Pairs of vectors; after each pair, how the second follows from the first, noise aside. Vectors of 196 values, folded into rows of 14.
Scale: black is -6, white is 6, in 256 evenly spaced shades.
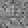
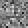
scaled up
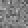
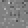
partly zeroed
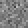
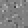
partly zeroed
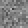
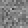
copied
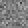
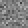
copied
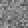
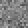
copied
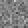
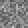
reversed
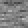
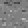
partly zeroed
